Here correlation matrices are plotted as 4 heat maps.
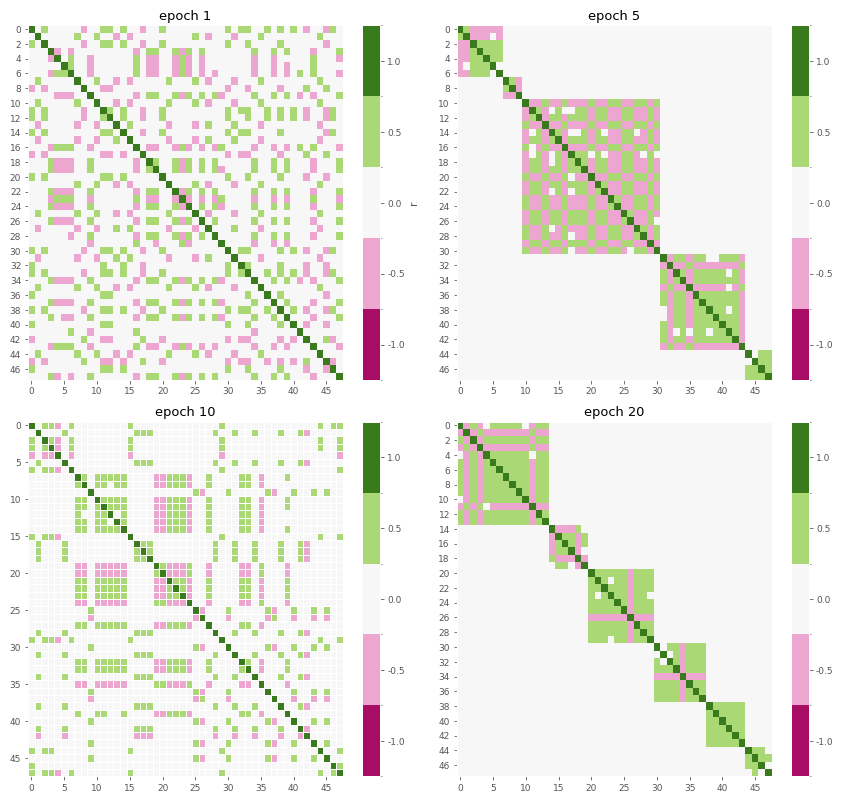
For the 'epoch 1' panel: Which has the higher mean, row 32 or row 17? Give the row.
32
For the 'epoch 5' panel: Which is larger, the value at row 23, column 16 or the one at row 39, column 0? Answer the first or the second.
the first
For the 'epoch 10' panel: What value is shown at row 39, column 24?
-0.5
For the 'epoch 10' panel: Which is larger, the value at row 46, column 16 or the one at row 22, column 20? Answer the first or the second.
the first
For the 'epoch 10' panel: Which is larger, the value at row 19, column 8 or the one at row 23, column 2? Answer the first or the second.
the second
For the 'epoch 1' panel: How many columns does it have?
48
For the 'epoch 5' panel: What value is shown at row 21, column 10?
-0.5
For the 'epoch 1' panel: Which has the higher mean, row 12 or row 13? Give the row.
12
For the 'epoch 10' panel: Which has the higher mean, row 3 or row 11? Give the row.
11
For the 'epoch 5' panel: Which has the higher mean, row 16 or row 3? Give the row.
3
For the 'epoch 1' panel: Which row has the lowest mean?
45
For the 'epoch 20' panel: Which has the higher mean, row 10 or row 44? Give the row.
10
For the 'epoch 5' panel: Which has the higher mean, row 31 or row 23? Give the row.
31
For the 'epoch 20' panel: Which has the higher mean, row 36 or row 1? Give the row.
36
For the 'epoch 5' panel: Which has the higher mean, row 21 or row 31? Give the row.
31
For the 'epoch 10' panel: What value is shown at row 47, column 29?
0.5
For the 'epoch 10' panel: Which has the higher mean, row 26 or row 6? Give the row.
6
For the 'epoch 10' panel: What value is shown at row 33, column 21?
0.5
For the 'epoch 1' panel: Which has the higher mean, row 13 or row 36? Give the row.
36
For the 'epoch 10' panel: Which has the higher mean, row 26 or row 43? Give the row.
43
